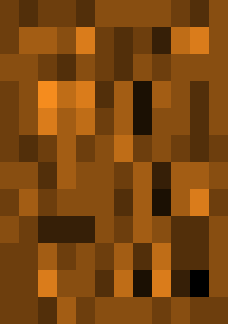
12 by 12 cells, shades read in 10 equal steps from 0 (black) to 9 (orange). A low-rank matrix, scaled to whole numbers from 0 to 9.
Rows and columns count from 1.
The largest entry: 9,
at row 4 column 3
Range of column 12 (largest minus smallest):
1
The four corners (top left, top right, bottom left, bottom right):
4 5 4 4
